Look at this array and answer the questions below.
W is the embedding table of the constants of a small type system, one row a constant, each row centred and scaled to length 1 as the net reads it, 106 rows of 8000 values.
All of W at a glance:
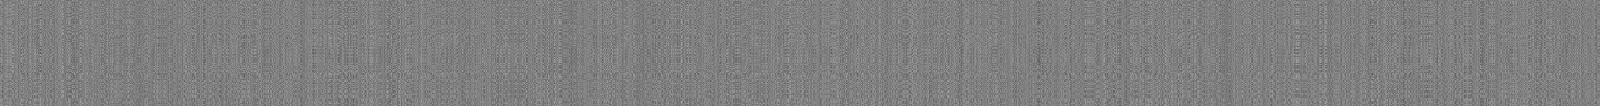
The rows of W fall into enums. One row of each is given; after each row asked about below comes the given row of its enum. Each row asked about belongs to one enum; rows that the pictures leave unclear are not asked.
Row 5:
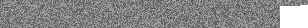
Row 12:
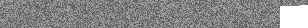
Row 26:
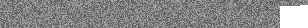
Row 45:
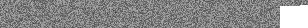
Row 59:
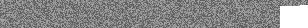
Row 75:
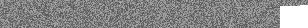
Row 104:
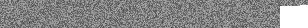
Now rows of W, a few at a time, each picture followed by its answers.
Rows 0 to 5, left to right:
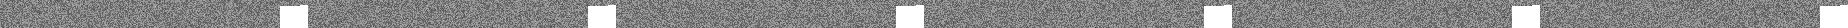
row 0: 26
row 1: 104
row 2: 59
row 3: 104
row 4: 5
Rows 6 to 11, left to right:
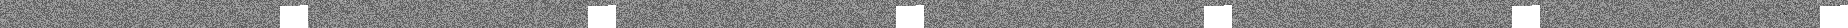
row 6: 59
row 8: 12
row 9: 45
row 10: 59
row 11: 5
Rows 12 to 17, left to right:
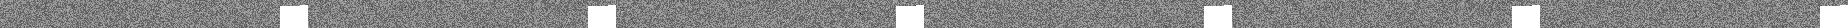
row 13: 26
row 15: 59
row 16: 26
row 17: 104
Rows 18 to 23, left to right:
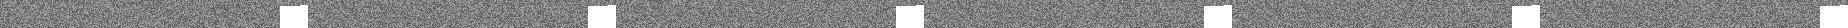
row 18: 5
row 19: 59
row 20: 45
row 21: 59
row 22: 59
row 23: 59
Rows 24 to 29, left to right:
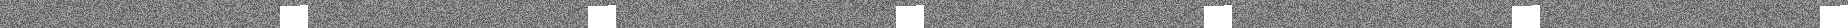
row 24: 104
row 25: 45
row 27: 45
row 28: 12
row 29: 5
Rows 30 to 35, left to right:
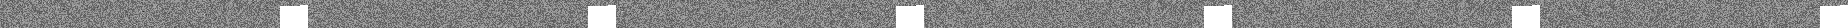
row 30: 26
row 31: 59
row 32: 5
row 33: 26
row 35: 75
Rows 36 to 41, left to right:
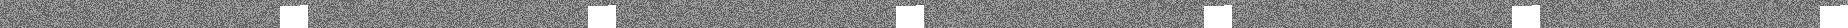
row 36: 75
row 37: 45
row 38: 45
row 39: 26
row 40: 12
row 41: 26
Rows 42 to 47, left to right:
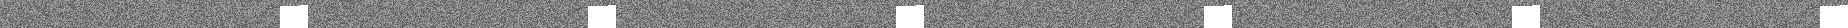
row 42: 75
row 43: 45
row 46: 5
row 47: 75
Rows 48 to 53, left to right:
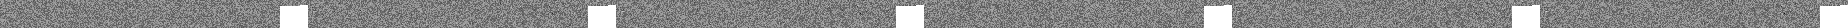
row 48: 59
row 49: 5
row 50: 5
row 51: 12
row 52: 5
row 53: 5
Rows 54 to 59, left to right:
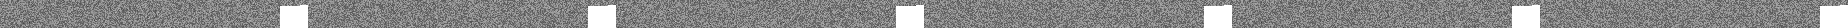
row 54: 104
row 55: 12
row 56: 5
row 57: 59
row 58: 104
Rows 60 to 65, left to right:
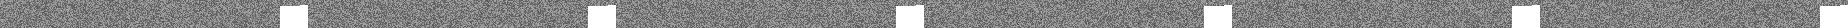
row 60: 12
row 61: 59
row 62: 59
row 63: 5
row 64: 12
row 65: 5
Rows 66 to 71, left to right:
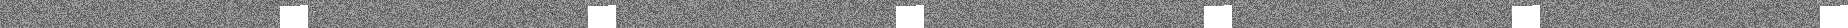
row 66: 26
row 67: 5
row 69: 59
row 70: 5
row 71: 5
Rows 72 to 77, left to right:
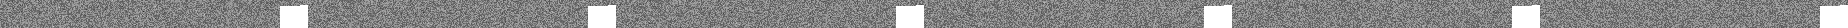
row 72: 26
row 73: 45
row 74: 45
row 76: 12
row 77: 59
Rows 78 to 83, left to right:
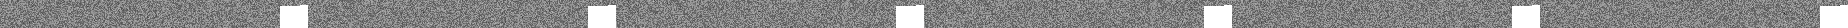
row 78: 104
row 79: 45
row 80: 26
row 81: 26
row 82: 104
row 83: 5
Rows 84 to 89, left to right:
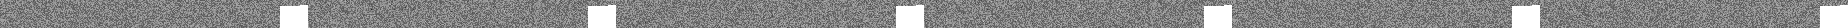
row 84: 59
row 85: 26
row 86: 104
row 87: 26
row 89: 75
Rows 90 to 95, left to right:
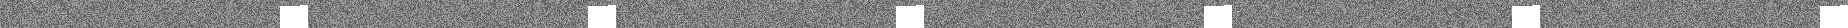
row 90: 26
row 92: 26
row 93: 104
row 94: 5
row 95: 26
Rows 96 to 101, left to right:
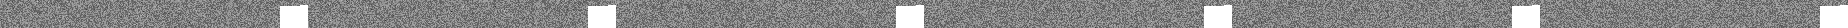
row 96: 26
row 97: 26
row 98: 12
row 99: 104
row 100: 104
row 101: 59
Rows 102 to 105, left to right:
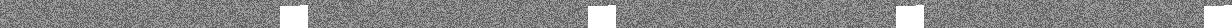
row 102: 59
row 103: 45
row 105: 12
